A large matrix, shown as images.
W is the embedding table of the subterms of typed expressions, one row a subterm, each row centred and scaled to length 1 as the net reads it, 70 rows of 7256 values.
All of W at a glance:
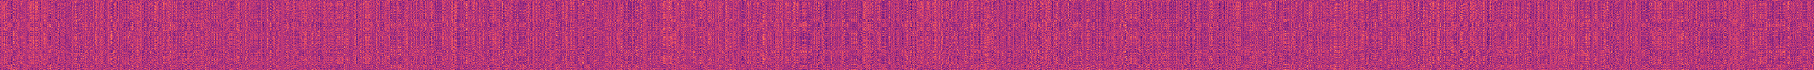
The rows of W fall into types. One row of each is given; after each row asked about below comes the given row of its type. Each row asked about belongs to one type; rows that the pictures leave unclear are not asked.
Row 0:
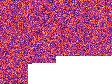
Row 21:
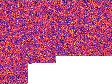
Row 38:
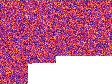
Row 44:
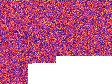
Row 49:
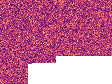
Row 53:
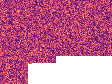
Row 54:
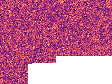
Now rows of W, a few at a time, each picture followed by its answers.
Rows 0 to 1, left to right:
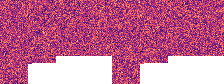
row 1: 53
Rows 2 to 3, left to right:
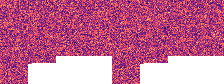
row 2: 49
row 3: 21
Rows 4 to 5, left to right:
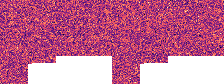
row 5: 44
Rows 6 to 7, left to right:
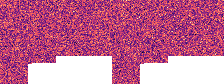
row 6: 49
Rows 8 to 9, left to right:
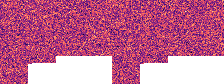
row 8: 38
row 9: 49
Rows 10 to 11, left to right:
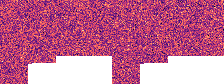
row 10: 54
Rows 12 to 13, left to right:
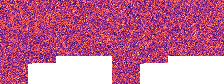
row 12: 44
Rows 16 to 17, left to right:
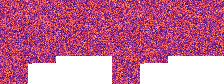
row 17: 53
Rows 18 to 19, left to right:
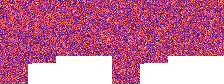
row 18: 44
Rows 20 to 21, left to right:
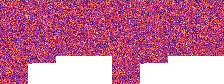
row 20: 38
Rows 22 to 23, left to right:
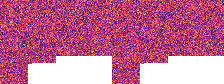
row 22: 44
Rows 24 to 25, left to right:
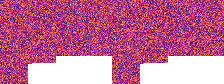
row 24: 0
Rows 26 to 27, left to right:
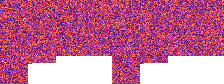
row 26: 0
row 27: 49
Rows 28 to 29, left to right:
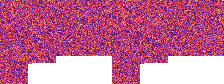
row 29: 44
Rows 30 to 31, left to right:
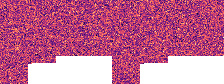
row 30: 21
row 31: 0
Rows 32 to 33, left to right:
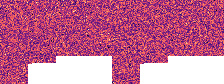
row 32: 44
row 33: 38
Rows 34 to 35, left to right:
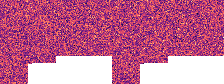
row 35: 0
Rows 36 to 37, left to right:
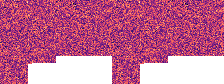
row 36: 53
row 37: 53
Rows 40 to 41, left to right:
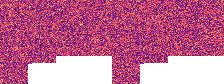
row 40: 54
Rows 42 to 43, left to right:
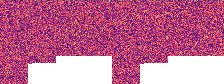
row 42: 53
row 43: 38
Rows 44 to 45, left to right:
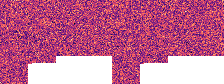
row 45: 49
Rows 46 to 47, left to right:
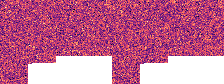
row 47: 54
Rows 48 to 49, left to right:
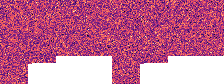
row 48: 44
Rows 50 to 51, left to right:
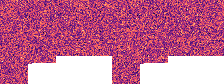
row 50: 54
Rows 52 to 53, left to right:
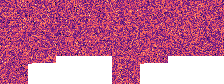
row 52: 21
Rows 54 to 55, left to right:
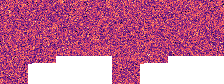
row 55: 53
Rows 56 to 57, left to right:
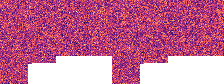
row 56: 0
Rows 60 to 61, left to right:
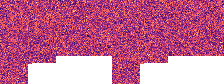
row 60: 44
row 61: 53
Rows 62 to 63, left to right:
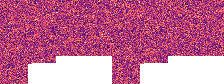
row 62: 21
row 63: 53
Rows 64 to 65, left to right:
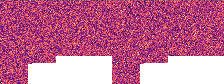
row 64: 38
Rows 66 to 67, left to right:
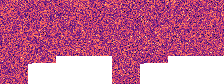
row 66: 54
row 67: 49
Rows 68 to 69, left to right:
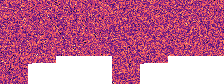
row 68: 0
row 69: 38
